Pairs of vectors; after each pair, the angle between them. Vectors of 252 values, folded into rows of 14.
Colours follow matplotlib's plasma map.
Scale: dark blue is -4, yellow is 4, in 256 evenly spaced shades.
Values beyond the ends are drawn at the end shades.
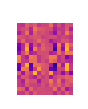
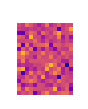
orthogonal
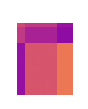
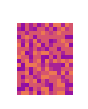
orthogonal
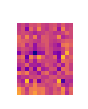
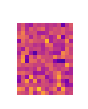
partly aligned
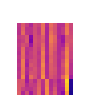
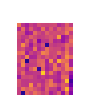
partly aligned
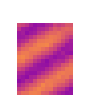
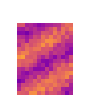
nearly parallel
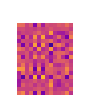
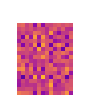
nearly parallel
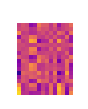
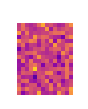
partly aligned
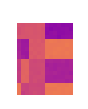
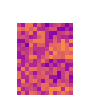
partly aligned
